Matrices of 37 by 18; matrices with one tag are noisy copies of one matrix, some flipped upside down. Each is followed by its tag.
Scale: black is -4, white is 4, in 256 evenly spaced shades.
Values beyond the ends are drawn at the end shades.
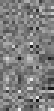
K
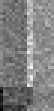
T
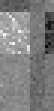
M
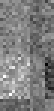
M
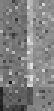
T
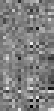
K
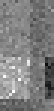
M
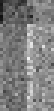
T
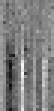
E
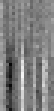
E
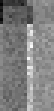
T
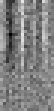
E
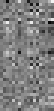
K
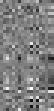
K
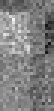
M
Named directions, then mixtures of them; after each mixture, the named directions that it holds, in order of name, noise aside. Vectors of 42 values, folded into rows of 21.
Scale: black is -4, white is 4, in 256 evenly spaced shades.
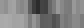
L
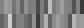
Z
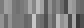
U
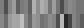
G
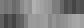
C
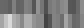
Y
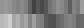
L, Y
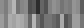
G, L, Z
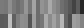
C, G, Z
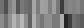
G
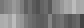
C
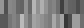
C, G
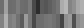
C, G, U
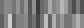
U, Z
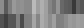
C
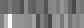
Y, Z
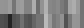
Y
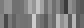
C, U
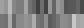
C, L, Z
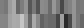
G, L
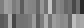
C, Z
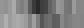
L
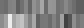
G, Y, Z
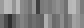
L, Y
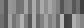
C, G, Z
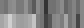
L, U, Y
